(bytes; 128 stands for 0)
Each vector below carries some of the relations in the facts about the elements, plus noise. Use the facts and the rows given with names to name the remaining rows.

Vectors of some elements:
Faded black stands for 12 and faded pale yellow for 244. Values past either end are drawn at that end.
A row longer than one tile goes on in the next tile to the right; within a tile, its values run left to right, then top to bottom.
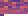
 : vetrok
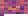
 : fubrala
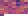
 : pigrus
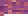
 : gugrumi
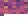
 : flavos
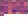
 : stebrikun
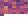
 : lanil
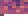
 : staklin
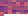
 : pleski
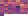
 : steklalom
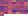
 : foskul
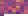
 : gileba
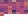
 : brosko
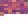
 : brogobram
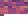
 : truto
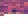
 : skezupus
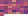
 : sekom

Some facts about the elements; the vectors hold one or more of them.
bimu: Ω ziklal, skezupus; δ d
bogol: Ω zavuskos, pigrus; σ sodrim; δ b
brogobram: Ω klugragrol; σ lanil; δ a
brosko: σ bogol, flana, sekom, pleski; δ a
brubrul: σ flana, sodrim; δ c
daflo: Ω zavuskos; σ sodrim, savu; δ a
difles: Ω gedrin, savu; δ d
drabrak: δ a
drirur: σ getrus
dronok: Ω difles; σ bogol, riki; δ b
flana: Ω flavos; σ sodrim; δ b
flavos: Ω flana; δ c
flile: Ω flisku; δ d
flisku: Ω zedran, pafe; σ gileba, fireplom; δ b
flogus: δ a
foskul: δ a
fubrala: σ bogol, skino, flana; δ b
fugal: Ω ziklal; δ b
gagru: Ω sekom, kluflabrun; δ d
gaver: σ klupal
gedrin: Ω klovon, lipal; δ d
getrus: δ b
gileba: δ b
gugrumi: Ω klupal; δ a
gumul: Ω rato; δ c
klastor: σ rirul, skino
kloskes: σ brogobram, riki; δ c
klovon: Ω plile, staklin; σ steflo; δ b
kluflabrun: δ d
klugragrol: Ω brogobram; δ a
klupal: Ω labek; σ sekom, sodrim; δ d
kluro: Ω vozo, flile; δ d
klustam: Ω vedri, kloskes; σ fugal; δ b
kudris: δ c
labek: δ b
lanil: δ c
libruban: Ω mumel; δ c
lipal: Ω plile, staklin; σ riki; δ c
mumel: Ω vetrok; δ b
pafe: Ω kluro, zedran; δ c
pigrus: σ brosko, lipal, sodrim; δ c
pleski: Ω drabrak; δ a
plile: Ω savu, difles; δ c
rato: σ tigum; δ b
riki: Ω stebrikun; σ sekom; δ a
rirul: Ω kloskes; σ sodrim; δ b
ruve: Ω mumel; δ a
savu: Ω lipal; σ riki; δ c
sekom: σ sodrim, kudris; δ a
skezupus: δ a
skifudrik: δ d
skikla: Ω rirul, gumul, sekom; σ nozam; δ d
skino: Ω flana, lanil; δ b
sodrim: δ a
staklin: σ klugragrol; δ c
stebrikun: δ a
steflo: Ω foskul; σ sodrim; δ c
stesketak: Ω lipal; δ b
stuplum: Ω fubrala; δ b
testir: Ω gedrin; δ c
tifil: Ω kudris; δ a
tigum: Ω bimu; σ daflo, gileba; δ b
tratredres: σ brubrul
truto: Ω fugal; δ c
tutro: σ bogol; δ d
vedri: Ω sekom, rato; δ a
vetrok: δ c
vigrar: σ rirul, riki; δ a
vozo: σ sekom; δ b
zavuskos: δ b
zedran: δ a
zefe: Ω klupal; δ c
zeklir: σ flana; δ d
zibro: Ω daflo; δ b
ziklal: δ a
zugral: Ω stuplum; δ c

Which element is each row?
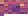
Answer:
klastor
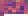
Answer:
skino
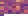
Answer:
tigum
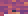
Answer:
vigrar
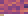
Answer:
gagru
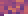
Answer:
zibro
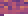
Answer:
gumul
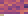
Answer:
skikla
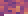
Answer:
dronok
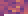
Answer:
stesketak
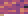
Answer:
klupal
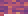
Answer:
sodrim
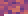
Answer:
klovon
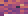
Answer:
tratredres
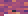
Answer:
riki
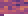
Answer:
zefe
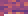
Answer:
zedran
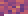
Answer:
flisku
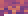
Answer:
rirul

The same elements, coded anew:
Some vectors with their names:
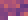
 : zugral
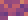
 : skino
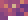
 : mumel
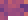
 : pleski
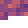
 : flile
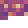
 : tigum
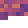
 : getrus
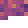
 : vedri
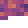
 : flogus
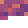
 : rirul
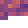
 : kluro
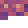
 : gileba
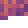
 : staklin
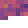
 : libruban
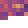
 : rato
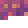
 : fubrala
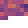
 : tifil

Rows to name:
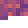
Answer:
pafe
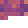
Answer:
brosko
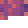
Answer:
sekom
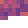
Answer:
kudris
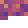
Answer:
bogol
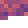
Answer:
flana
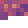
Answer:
stuplum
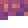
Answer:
labek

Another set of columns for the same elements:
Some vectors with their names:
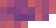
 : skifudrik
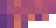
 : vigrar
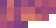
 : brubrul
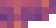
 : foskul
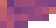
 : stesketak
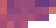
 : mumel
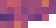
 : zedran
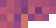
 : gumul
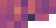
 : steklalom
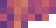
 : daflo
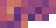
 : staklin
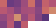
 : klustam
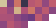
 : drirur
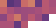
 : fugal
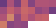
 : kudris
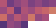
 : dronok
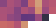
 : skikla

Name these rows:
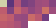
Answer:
getrus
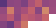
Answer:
kloskes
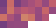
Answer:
pigrus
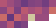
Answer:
fubrala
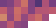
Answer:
gileba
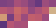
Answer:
rato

